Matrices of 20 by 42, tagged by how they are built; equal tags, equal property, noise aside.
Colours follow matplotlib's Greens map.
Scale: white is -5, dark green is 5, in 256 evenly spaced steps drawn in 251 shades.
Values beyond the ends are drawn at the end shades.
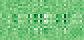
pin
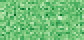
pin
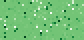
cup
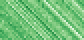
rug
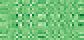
pin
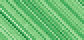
rug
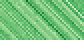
rug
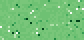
cup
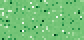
cup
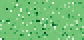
cup
